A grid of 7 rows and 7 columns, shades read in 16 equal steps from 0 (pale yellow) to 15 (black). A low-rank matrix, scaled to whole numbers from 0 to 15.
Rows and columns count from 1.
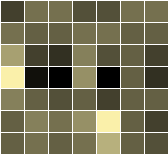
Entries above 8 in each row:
3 4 5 5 6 3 4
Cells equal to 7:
3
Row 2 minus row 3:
3 -2 -3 1 -2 0 -2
